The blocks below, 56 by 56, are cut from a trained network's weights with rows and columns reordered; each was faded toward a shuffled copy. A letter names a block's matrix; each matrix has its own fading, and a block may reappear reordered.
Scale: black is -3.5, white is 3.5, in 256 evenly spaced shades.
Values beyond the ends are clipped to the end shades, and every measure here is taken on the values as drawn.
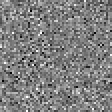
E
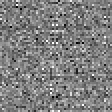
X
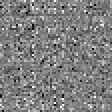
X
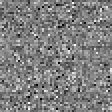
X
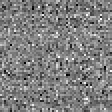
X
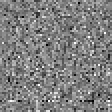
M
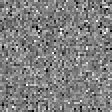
X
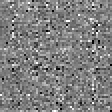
X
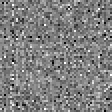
X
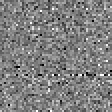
M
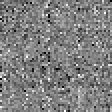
X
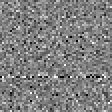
M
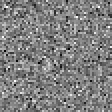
E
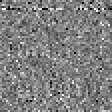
M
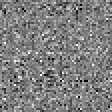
M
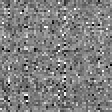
X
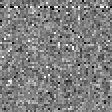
M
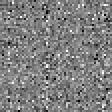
X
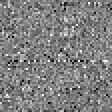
M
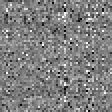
X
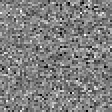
E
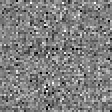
X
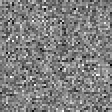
E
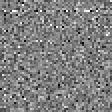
M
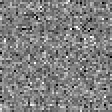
X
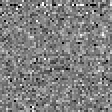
M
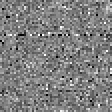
M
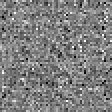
X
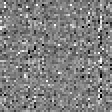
X
